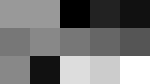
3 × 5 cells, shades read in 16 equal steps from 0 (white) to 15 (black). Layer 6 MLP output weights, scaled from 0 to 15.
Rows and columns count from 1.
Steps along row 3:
up down up down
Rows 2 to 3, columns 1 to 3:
8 7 8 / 7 14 2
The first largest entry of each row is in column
3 5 2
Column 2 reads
6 7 14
